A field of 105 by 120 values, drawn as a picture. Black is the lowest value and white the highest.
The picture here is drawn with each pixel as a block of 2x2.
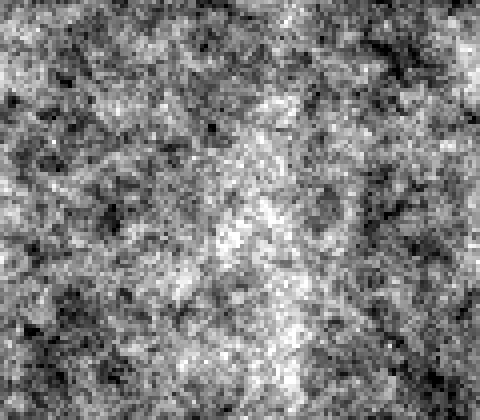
The field is mottled with small blotches. There is no overall slope. Neither half mirrors the other. No row or column stands out. Overall the values sit about 50% of the way up the scale. The histogram is bell-shaped.
